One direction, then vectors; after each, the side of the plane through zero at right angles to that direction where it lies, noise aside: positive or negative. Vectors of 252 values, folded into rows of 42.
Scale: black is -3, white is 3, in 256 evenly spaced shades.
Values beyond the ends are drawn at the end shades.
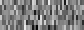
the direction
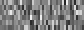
positive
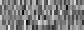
positive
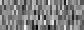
positive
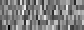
negative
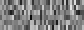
negative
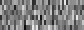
negative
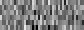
positive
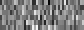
negative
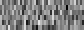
positive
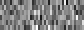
negative
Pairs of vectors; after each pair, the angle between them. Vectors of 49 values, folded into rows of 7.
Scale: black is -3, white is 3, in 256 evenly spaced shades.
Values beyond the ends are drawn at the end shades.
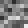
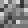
partly opposed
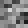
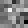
nearly parallel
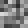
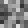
partly opposed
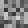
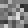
partly aligned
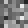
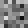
nearly opposite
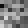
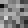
nearly parallel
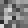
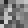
nearly parallel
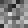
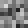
orthogonal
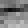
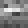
nearly opposite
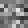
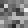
nearly opposite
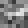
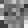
partly opposed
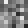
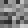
partly opposed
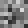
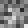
nearly opposite
